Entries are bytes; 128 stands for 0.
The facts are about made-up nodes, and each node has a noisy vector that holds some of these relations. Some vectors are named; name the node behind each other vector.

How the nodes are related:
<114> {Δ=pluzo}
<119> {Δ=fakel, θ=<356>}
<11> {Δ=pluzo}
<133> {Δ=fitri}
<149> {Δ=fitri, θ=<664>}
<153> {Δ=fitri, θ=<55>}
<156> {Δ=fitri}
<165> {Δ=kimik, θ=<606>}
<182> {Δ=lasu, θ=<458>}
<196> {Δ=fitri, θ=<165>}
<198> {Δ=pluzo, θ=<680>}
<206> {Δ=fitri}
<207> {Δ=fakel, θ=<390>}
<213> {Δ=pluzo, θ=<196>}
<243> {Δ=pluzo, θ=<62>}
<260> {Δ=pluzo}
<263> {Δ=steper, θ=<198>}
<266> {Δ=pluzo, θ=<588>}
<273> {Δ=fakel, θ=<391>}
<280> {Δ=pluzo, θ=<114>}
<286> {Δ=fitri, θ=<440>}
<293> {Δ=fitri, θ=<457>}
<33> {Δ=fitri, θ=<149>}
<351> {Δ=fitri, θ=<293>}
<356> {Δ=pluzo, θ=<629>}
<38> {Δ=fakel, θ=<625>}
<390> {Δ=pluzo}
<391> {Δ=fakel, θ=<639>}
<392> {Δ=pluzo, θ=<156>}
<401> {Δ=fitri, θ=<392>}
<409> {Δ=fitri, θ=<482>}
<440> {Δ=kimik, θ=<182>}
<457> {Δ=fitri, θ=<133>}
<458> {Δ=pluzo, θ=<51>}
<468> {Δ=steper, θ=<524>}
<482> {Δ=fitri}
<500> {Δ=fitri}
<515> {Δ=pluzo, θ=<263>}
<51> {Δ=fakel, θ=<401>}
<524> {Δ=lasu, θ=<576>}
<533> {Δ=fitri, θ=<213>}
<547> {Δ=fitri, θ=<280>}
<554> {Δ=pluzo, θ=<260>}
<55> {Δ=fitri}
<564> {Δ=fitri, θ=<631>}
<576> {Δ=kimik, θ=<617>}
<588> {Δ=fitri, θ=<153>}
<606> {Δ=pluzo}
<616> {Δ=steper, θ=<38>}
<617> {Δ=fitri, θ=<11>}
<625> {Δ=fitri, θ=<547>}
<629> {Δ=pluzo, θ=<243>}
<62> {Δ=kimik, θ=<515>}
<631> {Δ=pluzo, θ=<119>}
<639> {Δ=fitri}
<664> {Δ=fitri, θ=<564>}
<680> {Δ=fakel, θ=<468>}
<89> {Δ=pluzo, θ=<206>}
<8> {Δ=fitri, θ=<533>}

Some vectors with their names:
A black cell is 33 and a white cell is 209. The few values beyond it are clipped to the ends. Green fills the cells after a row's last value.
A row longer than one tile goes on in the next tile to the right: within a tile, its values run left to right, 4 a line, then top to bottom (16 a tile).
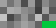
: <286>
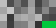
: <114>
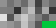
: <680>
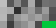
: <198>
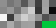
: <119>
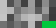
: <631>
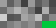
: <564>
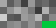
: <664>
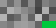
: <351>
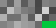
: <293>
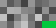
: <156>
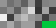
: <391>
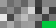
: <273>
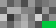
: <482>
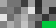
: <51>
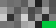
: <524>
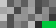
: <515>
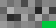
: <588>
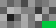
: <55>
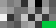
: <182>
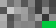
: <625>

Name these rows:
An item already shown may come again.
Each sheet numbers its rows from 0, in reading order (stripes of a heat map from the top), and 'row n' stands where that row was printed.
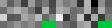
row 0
<564>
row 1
<182>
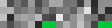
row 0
<11>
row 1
<51>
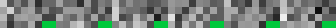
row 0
<280>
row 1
<401>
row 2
<576>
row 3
<263>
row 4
<392>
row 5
<62>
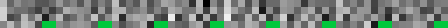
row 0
<576>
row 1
<8>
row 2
<11>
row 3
<182>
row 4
<440>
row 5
<616>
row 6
<243>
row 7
<617>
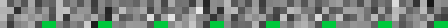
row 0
<198>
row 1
<629>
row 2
<196>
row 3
<51>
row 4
<266>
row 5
<133>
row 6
<33>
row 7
<458>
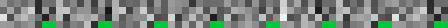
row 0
<38>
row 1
<356>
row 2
<213>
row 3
<616>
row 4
<409>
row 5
<440>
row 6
<606>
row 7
<38>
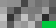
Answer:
<468>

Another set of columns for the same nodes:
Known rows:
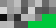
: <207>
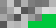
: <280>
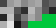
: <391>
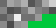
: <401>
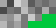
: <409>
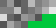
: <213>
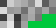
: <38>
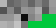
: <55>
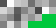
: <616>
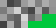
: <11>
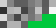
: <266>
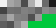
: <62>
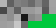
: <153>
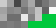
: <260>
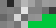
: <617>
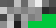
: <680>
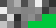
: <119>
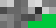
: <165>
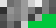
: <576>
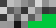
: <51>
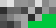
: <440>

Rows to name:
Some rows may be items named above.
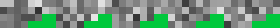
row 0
<165>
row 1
<182>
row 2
<8>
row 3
<606>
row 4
<515>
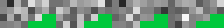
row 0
<524>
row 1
<468>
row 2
<617>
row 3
<286>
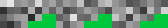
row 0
<440>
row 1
<156>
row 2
<631>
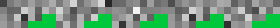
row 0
<8>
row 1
<263>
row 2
<33>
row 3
<8>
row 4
<198>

